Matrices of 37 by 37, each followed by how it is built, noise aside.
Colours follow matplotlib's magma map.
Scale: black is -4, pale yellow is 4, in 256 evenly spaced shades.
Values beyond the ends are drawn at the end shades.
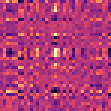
low rank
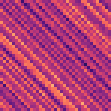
Toeplitz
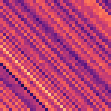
Toeplitz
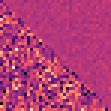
lower triangular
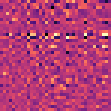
low rank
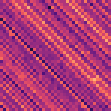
Toeplitz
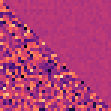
lower triangular
